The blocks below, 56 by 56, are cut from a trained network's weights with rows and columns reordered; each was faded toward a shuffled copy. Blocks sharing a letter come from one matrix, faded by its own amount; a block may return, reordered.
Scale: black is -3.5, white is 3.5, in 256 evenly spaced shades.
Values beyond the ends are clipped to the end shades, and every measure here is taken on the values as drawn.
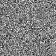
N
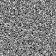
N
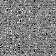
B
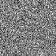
N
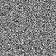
N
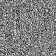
N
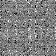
B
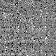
B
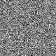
N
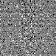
B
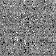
B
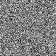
N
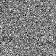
N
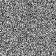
N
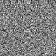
N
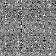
B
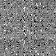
B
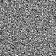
N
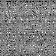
B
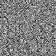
N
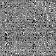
B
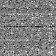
B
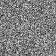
N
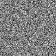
N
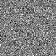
N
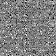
B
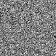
N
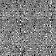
B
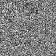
N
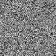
N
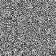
N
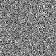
N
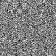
N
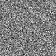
N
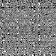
B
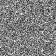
N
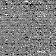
B
